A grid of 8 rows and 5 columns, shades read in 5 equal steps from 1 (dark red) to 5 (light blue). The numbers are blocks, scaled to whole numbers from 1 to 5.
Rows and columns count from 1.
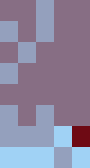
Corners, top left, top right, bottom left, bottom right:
3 3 5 5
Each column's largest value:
5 5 5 5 5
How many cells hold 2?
0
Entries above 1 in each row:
5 5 5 5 5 5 4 5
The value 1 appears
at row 7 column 5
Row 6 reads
4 3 4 3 3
